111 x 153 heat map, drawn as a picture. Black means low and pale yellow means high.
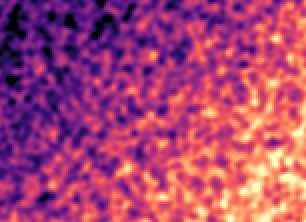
The histogram is bell-shaped. The ninth with the highest average is the bottom right. The halves do not mirror each other. The top left is the ninth with the lowest average. There are no lone odd cells. There is an overall slope up to the bottom right.
